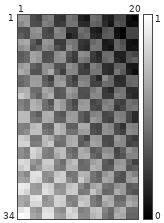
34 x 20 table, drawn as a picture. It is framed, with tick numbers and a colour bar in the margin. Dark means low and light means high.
Ninth with the highest average: bottom left. Slope: up to the bottom left. Average level on the scale: 50%. Odd rows or columns: none.
